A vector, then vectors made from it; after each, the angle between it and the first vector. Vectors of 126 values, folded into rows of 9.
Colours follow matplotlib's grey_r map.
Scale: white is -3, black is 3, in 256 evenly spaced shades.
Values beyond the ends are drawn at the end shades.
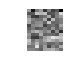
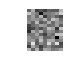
orthogonal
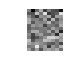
nearly parallel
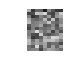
nearly parallel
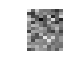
partly aligned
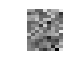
partly opposed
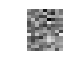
partly aligned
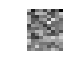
nearly parallel
